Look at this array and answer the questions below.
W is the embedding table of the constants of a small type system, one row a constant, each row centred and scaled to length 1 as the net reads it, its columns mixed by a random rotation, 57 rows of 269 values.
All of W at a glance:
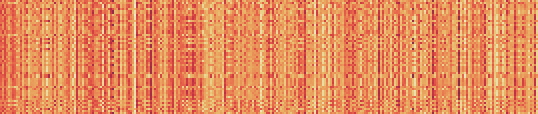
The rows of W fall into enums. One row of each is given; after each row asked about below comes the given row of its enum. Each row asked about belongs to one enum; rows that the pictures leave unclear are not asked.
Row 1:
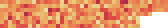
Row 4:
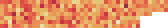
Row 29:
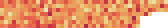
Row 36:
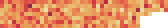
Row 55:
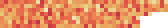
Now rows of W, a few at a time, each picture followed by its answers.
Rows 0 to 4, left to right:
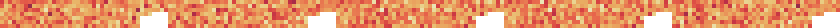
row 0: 36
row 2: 55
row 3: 55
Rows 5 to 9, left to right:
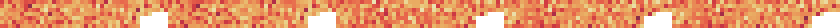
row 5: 36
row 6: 36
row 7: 55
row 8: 29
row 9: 29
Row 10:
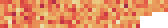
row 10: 4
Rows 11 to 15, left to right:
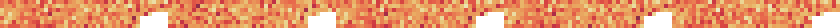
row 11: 29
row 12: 36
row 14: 29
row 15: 55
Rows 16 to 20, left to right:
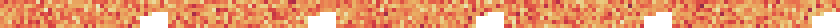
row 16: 55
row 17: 1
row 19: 4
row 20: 36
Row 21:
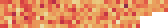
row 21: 4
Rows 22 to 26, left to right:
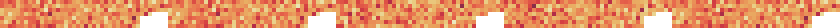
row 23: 29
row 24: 4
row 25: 36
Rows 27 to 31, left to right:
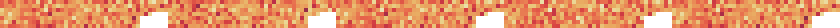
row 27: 29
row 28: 36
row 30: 55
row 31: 29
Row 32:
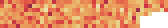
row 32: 36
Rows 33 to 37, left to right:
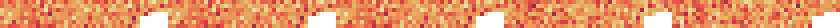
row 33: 29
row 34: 29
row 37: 4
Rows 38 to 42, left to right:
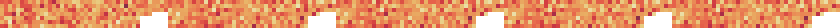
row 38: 4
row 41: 29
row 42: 29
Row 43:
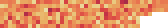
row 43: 1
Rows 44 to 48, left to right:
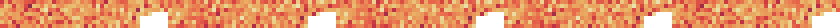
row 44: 36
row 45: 29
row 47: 29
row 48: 36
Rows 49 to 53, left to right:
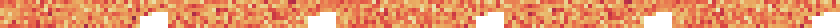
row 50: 1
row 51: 55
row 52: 1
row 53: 55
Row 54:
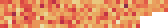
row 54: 4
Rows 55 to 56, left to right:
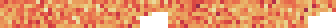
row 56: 36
